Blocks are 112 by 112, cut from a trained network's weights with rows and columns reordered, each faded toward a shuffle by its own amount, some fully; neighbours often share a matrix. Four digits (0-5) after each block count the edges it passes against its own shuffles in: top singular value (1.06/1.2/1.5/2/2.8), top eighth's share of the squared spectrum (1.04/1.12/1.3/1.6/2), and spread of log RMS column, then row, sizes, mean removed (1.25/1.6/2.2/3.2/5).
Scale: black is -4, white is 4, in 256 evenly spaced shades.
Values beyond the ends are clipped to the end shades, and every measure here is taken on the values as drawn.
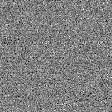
3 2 0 1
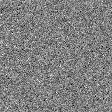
1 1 0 0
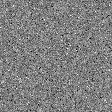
0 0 0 0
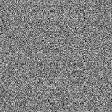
4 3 1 2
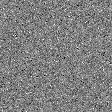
0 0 0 0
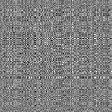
5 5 3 4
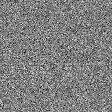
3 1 0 0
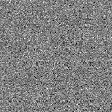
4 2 1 1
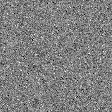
2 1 0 0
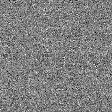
3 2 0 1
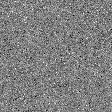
0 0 0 0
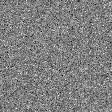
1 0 0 0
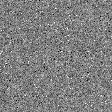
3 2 0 1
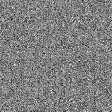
3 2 0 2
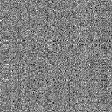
4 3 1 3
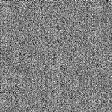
4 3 0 2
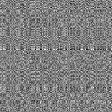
5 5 2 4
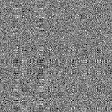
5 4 2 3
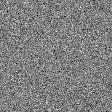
0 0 0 0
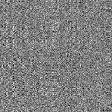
4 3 2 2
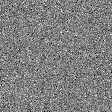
0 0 0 0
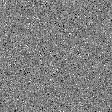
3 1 0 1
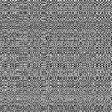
5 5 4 4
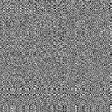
5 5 3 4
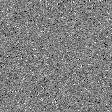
2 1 0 0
